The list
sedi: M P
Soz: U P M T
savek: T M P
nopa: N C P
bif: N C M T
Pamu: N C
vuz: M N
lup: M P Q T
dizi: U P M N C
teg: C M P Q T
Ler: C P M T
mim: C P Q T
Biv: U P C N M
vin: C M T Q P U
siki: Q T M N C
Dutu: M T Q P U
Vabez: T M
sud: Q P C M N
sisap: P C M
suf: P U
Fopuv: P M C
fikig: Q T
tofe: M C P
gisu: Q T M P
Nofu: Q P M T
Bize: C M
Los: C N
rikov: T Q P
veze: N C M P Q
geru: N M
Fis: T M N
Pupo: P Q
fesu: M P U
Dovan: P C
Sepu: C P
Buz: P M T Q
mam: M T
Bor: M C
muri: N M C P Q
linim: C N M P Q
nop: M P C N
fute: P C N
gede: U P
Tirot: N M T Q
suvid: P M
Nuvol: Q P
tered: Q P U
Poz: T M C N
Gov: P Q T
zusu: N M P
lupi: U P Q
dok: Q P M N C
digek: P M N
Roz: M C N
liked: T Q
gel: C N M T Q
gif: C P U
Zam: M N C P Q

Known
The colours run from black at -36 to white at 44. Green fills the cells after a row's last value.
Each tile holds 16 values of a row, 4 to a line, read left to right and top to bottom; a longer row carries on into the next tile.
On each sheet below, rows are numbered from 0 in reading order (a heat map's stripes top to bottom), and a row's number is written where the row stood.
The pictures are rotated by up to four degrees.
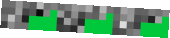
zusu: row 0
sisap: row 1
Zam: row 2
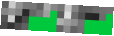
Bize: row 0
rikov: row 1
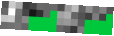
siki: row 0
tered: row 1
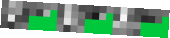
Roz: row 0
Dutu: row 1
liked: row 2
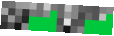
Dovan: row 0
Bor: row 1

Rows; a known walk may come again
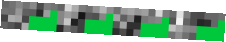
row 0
Buz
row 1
gel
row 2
Sepu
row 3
liked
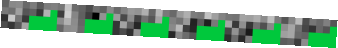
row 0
nop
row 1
Fis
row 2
sisap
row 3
veze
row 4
fute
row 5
Nuvol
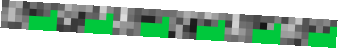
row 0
Nofu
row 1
Ler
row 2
rikov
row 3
nopa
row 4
Vabez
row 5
tered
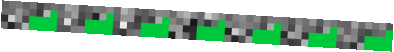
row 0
sedi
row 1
Zam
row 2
Roz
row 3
Pamu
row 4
fesu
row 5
suvid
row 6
Pupo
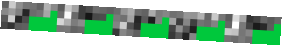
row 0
Bize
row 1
fikig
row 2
muri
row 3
Dovan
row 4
siki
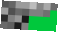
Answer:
suf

